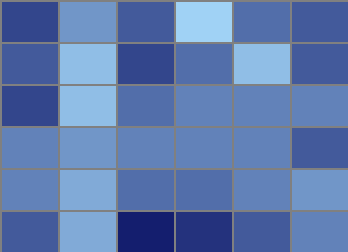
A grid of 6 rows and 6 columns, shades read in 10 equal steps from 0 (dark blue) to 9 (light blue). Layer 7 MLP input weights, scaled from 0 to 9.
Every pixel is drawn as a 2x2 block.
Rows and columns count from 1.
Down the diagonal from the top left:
2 8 4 5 5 5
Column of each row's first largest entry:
4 2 2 2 2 2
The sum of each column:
20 42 18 28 30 25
